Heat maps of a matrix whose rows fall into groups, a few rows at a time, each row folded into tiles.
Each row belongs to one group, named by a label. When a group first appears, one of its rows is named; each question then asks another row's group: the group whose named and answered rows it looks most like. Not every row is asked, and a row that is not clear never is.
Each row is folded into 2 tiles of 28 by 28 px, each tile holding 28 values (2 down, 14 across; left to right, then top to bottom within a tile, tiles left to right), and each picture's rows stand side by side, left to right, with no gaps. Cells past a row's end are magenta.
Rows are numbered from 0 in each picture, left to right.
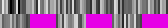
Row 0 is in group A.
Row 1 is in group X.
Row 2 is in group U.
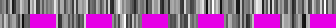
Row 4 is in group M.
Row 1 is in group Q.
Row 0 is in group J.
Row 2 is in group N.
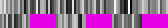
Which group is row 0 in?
U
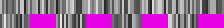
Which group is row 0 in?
U
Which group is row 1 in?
N
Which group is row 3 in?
N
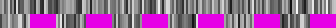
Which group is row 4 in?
U
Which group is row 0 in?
X
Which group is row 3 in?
M
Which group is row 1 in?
N
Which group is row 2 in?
J
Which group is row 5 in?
A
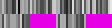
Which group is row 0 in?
J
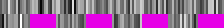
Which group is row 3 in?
U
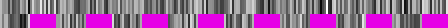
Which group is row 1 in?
N
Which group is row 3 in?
U
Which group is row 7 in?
M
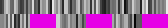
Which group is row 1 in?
U
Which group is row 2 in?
J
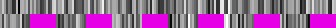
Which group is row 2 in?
U
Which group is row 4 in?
N
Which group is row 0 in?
J
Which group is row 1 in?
A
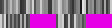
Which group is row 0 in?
N
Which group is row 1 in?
U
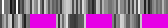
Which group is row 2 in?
Q
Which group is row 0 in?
X
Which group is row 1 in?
Q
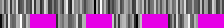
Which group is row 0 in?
X
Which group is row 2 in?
Q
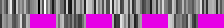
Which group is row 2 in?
Q
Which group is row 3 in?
N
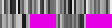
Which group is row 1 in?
M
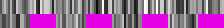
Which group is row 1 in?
J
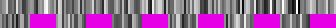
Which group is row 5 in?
A
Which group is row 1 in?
U
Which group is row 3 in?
Q
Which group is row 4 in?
J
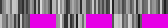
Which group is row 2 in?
U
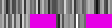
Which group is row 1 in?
J
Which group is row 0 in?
U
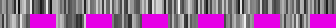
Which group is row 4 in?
X
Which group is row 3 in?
J
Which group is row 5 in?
U
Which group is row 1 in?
M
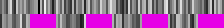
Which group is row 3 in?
Q
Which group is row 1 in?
M
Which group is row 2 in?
M
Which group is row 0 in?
X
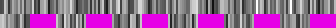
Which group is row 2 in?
Q
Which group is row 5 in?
J
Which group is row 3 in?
Q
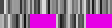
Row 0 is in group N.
